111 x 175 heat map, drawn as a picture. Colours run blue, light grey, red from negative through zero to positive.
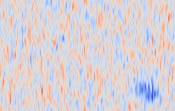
Dips: one, in the bottom right. Mirror symmetry: none. Average level on the scale: 50%. Ninth with the lowest average: bottom right.
